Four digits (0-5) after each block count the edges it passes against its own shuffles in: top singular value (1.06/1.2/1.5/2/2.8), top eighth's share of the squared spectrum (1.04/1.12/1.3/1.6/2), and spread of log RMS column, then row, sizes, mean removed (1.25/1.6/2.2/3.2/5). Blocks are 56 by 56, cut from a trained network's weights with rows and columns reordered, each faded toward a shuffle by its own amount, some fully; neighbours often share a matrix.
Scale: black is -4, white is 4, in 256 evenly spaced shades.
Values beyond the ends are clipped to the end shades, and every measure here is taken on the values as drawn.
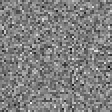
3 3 1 0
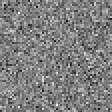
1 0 0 0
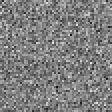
0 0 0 0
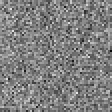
0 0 0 0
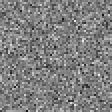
0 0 0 0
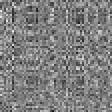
4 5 3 2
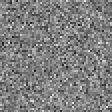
0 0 0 0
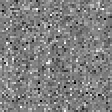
1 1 0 1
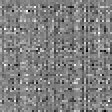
4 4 1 4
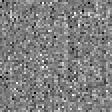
2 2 0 0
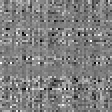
3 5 1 4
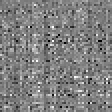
3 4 0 3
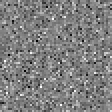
1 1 0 0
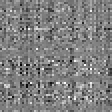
3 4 1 4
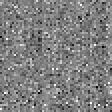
2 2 0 1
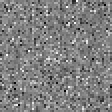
1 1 0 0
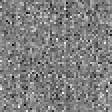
2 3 0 2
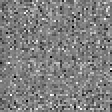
2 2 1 2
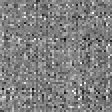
3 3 0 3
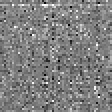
3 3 3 1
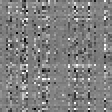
3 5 4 2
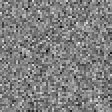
2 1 0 0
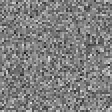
2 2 0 0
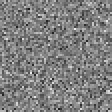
1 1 0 1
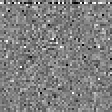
3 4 0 2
